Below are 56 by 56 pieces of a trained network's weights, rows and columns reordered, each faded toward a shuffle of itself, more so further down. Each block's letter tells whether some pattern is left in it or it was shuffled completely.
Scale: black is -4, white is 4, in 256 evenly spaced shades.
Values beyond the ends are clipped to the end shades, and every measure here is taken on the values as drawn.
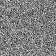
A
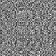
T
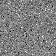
A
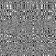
T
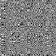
T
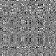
T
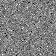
A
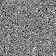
A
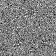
A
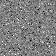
A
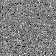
A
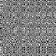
T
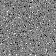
A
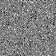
A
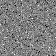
A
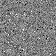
A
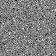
A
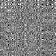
T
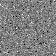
A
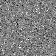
A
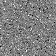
A
